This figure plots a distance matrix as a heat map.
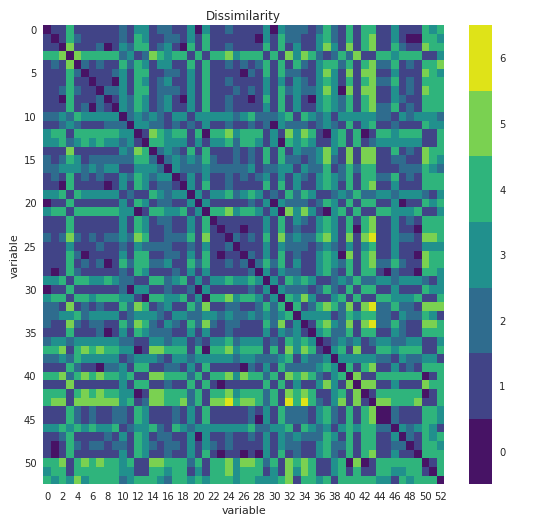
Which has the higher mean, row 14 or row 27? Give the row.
27
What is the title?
Dissimilarity
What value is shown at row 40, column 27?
4
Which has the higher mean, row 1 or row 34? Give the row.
34
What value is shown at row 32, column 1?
2
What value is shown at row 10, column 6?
3
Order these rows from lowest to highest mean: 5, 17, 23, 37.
23, 5, 17, 37
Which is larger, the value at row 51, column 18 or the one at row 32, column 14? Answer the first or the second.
the first
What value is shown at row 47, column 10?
3
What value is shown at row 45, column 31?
4
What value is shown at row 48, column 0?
1
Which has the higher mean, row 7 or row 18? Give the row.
7
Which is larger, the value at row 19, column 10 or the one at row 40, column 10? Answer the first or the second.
the second
